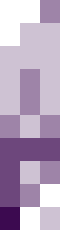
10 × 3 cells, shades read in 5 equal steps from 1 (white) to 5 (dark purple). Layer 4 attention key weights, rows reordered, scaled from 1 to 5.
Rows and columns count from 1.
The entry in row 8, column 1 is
4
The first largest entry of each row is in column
3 2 1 2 2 1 1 1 1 1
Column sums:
28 23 24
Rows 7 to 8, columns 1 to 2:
4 4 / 4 2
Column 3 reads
3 2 2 2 2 3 4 3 1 2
